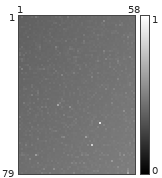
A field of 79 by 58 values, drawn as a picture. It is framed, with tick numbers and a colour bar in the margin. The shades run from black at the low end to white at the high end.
Odd rows or columns: none. Slope: up to the bottom right. Grain: fine. Mirror symmetry: none. Stripes: none. Histogram: skewed, a long tail of high values.
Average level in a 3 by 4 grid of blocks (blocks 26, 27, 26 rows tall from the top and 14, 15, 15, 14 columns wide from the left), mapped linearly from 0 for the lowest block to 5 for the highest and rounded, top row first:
0123
1234
2345
